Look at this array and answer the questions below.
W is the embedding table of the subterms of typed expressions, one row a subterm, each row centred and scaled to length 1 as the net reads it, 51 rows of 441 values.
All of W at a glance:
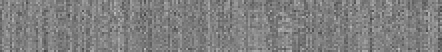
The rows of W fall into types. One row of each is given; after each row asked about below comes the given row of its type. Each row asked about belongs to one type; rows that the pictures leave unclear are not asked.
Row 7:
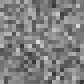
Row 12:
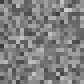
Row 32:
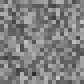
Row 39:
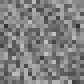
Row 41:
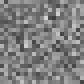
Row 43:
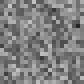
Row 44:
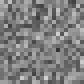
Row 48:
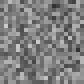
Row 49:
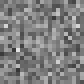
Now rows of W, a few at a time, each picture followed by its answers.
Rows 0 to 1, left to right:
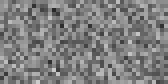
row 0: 44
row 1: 39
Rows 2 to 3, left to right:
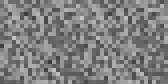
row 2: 39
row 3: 39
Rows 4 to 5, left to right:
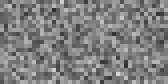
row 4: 41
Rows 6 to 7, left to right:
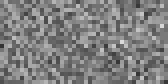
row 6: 39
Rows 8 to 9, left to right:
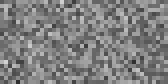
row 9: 39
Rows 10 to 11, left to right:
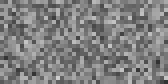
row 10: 32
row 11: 43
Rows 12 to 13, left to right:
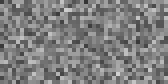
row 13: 43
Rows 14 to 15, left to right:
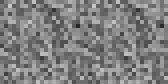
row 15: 43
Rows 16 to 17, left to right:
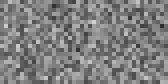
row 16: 48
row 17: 48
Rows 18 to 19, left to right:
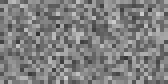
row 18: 48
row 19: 32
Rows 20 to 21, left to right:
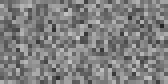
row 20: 44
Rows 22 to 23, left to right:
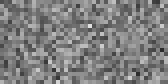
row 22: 12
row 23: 44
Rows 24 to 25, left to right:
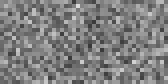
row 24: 39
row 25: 41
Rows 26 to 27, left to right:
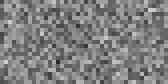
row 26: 48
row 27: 12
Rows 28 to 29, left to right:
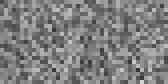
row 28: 43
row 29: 12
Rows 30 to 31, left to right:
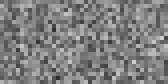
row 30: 44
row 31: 7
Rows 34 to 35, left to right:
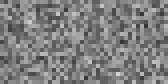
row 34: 32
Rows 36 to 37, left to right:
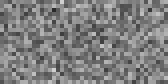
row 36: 41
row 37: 44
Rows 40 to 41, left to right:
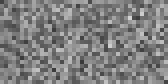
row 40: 43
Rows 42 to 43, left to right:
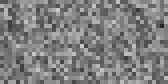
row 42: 32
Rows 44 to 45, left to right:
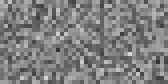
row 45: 43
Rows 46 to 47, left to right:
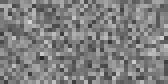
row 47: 7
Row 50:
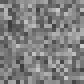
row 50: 32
